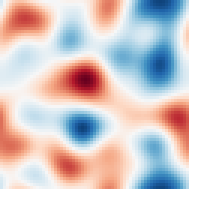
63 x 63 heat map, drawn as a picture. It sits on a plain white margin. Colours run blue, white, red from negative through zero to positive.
Mirror symmetry: none. Lone odd cells: none. Ninth with the lowest average: top right. Histogram: bell-shaped.
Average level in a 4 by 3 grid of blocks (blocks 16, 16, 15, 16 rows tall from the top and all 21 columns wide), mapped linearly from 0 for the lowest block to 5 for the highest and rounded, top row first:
530
350
325
451
